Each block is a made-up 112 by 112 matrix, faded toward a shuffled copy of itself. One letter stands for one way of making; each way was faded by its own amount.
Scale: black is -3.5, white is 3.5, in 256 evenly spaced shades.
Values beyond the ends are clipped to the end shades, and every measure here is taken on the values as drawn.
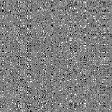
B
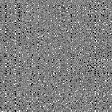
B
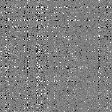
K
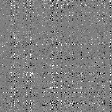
K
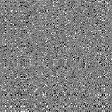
B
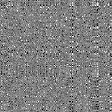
B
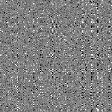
B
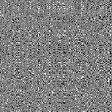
B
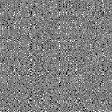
B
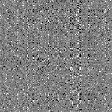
B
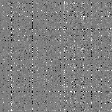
K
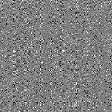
B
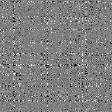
K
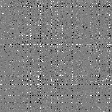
K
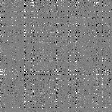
K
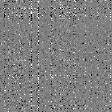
K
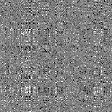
B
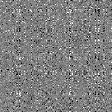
B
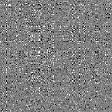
B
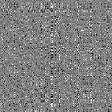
B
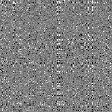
B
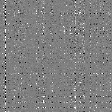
K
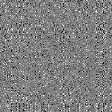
B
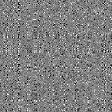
B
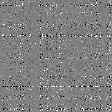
K
